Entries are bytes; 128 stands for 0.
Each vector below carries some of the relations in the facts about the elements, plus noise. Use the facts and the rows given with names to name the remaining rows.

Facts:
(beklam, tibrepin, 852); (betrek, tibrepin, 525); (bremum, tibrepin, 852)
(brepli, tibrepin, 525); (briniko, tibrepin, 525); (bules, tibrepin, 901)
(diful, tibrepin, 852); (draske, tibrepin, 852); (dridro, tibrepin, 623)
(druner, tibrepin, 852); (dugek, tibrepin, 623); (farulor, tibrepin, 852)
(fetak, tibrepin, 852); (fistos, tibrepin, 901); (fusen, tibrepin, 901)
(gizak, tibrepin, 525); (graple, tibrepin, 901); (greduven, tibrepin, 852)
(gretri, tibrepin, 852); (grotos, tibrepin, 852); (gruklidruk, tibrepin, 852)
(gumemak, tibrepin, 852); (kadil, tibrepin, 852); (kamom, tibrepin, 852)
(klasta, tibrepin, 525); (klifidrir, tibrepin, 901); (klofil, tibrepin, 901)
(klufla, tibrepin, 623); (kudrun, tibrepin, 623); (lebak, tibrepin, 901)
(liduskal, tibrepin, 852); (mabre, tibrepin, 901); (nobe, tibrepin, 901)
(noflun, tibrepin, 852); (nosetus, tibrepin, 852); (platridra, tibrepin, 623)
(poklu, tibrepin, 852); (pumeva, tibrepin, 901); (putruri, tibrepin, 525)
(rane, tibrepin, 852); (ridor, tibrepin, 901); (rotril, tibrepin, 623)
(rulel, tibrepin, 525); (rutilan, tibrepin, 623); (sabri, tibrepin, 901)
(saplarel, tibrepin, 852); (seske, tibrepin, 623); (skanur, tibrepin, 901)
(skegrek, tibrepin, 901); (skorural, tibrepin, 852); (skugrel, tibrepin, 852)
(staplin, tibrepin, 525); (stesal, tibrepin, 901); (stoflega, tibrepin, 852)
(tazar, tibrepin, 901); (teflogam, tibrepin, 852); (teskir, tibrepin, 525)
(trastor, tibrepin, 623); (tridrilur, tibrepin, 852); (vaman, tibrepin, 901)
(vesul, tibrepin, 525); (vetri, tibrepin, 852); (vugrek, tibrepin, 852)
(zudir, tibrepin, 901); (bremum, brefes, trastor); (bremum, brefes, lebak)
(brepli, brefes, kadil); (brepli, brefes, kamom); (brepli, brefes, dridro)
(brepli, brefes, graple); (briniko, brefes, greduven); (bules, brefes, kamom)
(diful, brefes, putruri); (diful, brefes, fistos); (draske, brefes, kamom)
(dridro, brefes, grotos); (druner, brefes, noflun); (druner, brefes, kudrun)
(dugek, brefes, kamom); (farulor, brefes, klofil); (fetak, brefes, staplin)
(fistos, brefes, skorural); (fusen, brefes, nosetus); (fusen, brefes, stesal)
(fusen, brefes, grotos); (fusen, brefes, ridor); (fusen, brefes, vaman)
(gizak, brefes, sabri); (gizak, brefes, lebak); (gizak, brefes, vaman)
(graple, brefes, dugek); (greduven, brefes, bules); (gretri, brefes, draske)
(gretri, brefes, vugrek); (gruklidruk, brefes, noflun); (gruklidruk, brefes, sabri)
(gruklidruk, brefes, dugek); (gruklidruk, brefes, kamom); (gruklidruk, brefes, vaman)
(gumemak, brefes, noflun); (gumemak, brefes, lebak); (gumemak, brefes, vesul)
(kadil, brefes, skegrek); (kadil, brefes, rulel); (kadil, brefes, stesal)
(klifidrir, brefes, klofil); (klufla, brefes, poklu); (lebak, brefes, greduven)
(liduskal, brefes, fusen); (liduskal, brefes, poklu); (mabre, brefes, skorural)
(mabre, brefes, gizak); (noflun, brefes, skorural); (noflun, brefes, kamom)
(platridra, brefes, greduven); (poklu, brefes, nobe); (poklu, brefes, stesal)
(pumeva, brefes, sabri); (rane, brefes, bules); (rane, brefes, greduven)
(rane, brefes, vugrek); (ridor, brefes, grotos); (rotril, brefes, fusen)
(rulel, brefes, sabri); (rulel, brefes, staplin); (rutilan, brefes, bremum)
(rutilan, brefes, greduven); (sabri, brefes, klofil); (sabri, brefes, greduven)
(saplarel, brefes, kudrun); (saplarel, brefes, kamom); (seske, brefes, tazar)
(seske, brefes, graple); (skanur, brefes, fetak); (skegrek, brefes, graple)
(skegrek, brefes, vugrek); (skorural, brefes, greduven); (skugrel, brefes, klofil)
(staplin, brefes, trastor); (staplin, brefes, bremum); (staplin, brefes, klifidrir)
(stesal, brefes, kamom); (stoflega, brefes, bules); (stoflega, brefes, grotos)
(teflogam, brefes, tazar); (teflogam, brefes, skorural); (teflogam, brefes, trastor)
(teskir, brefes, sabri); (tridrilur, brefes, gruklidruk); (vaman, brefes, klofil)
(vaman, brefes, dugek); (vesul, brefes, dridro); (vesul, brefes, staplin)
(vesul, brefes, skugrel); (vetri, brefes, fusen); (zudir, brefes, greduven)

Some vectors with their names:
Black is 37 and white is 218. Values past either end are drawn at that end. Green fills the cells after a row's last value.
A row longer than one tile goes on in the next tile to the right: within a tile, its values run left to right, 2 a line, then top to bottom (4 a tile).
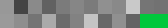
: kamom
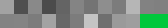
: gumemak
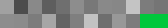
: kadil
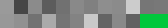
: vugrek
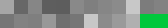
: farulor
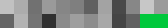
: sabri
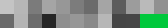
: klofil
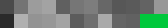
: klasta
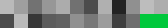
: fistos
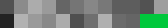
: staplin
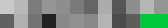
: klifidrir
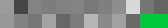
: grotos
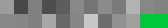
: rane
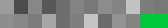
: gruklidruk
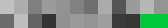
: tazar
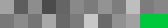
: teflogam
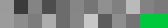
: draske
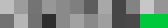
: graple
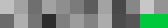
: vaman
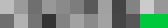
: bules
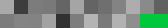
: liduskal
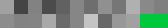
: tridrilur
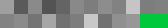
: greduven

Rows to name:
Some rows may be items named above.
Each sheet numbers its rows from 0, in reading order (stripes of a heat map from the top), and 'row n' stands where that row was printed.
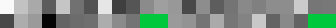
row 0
skanur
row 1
vugrek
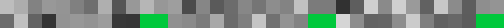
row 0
tazar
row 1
gruklidruk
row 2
kudrun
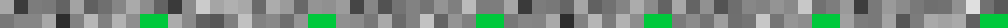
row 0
liduskal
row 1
dugek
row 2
noflun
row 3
liduskal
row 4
bremum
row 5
nosetus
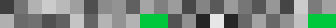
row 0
rotril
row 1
diful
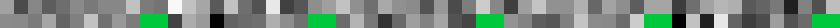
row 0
kadil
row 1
skanur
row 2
stesal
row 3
platridra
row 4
putruri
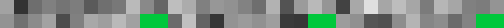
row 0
vetri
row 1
tazar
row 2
trastor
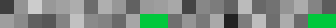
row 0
seske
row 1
poklu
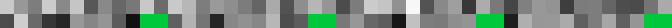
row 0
nobe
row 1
klifidrir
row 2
klufla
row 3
briniko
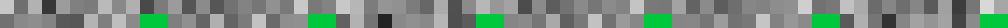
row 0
fetak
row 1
skorural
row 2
klifidrir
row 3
beklam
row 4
skugrel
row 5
zudir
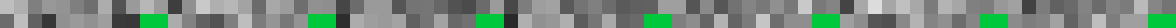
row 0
tazar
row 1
dridro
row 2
brepli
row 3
gizak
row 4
skorural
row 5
trastor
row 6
stoflega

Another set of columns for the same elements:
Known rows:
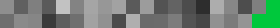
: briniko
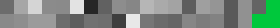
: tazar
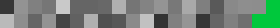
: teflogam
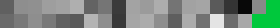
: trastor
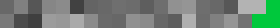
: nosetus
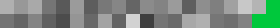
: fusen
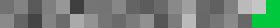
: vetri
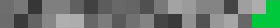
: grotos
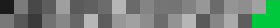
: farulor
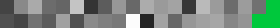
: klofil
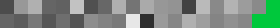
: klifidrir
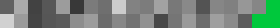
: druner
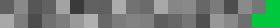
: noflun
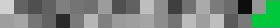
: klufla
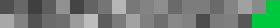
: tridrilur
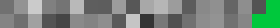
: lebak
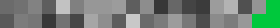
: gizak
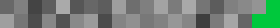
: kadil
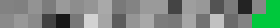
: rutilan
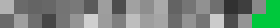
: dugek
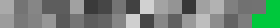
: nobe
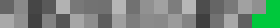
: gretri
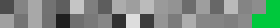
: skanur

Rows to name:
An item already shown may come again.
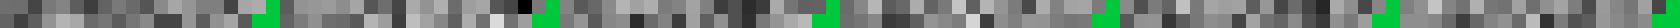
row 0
grotos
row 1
trastor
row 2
putruri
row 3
pumeva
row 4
briniko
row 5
fistos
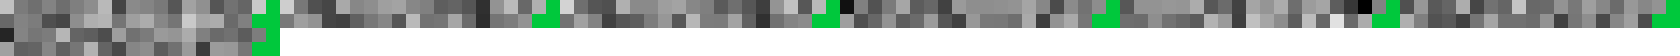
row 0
rotril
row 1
brepli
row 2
brepli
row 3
fetak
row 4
trastor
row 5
gumemak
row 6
bremum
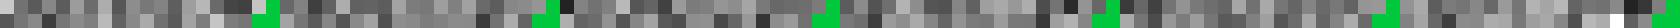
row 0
dridro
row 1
kadil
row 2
bremum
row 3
vugrek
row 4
beklam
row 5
kudrun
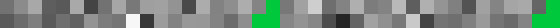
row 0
vaman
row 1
mabre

